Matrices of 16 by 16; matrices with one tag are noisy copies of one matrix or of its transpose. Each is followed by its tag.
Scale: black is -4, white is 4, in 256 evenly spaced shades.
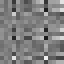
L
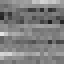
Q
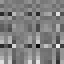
L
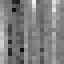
Q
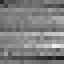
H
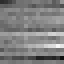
H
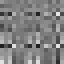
L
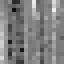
Q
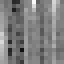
Q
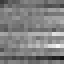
H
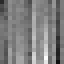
H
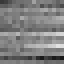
H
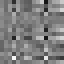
L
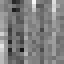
Q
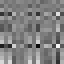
L
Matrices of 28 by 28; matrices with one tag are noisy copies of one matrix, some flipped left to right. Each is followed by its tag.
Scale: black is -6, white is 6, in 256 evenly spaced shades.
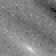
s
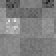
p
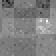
p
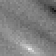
s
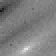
s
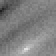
s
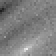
s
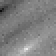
s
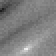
s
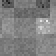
p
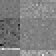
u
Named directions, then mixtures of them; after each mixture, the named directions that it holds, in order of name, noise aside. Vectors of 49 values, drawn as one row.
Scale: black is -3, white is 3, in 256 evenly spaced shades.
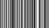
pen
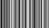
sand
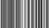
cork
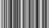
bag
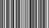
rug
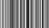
sand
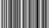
bag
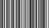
rug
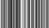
bag, cork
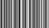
bag, sand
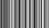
sand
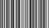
rug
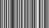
pen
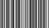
rug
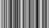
bag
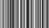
sand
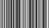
bag, rug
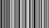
sand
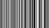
pen, sand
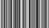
bag, sand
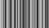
bag, rug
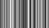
cork, sand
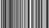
cork, rug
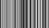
cork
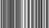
cork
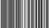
cork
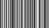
pen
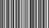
rug
